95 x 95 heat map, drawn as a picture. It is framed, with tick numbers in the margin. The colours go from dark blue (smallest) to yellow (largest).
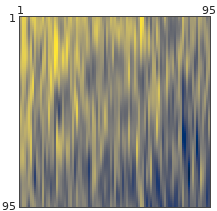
Ninth with the lowest average: bottom right. Ninth with the highest average: top left. Slope: up to the top left. Grain: streaks running down. Histogram: bell-shaped.
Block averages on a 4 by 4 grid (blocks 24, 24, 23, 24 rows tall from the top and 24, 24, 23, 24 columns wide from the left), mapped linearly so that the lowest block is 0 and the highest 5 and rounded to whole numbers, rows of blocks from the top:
5442 | 4332 | 3220 | 2100
